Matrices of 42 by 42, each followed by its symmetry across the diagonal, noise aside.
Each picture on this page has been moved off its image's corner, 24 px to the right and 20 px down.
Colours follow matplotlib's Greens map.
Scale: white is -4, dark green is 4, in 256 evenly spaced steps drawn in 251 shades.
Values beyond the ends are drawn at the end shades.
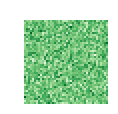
neither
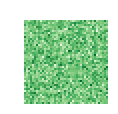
antisymmetric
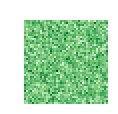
antisymmetric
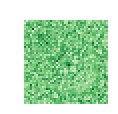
symmetric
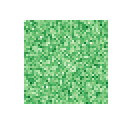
symmetric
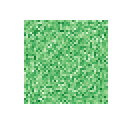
symmetric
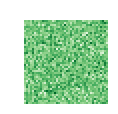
neither
